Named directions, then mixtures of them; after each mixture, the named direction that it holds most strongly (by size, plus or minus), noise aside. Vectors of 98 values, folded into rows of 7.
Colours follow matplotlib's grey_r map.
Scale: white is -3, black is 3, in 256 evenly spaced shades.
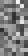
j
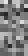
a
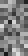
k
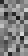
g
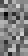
g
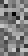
g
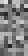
a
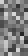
g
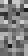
a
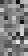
j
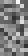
j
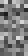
a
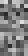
a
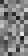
g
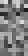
a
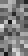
k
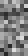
a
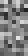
a
